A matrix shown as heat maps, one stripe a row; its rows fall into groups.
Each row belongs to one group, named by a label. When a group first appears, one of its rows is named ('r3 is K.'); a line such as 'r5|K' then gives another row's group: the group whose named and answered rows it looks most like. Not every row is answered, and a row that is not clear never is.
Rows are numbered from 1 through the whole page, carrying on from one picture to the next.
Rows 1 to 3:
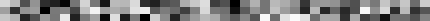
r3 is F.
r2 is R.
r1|R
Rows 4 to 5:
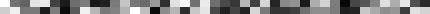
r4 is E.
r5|R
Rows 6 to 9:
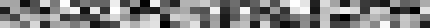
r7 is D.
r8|E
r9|E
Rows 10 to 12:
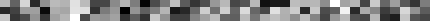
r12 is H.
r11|H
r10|D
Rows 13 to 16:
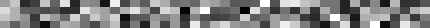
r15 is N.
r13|F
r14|R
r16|H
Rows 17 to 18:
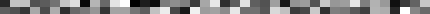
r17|D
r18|H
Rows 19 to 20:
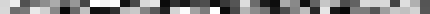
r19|N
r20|E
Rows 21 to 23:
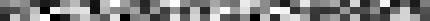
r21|D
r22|H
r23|F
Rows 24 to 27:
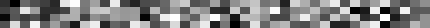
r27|R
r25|H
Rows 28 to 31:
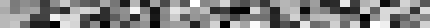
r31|D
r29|R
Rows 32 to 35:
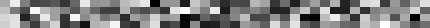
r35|N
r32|R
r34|N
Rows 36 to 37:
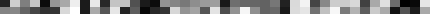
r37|D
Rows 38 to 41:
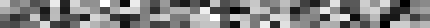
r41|F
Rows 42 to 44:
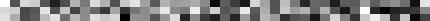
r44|N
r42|R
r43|F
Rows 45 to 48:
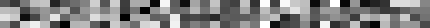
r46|F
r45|F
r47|N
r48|E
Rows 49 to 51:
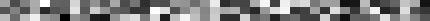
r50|H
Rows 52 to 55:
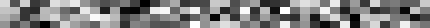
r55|H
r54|N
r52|D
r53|F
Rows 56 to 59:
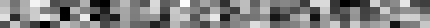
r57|E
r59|D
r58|E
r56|E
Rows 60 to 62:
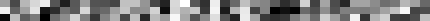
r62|D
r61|E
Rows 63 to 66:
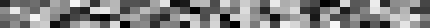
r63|H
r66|F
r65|E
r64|N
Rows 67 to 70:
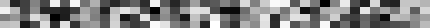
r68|R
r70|F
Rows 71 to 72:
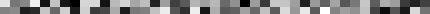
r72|F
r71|R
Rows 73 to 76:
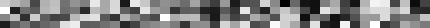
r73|N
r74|N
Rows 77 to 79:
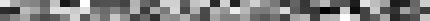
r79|D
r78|H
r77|R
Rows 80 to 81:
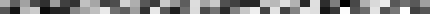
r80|R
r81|H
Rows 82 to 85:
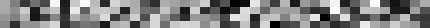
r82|R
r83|N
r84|H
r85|E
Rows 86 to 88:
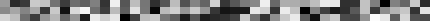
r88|N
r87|R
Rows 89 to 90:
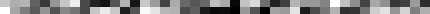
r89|D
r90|N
